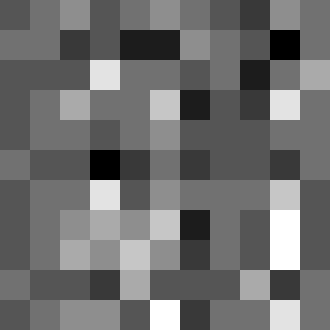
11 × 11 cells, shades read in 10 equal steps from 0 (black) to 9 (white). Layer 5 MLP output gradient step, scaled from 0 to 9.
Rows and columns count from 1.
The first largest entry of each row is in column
3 7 4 10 6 1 4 10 10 5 6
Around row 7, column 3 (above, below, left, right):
3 5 4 8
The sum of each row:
42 31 43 46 40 30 49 50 51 39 51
